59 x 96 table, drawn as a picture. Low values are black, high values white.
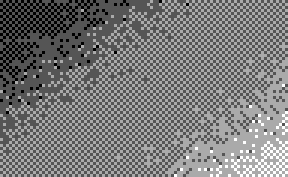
Ninth with the lowest average: top left. Odd rows or columns: none. Grain: checkered. Slope: up to the bottom right.
